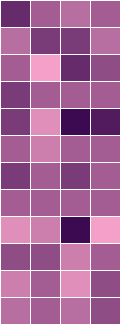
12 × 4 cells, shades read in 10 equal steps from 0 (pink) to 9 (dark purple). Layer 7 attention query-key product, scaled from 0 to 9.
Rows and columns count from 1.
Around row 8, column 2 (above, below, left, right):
4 2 4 4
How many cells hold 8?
1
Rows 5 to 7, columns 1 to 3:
6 1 9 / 4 2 4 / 6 4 6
